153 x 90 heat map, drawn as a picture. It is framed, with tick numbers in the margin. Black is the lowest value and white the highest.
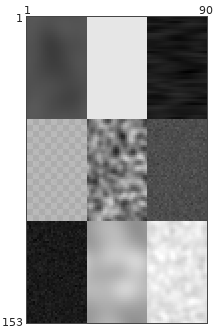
The table splits into 3 rows of 3 panels. Panel 1,1: low, smooth, faint in contrast. Panel 1,2: very high, flat. Panel 1,3: very low, streaked across, faint in contrast. Panel 2,1: high, checkered, faint in contrast. Panel 2,2: middling, blotchy, strong in contrast. Panel 2,3: low, fine-grained, faint in contrast. Panel 3,1: very low, fine-grained, faint in contrast. Panel 3,2: high, smooth. Panel 3,3: very high, blotchy, faint in contrast.
